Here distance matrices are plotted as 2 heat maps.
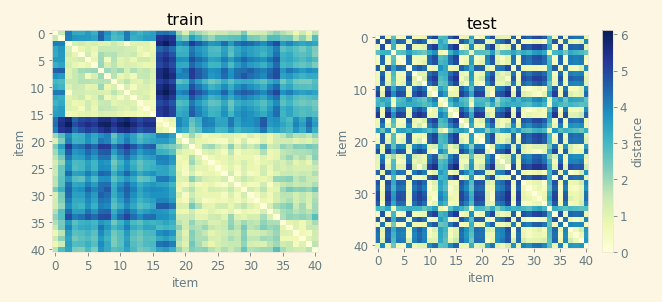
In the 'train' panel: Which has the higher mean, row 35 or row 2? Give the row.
2
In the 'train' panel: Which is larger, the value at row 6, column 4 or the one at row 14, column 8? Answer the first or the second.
the second
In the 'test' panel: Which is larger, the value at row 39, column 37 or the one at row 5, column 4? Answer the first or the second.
the first
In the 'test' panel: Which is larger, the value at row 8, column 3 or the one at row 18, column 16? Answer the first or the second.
the second
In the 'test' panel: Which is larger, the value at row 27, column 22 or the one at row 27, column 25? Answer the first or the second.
the first
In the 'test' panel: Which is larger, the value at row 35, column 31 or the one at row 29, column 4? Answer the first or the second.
the second
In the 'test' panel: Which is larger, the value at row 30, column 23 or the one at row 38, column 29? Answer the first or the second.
the first
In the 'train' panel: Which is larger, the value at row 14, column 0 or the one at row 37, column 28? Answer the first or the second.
the first
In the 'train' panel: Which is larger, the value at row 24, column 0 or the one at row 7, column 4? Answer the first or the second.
the second
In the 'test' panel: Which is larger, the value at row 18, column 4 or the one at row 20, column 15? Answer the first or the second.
the second
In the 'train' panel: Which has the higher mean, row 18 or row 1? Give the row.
18
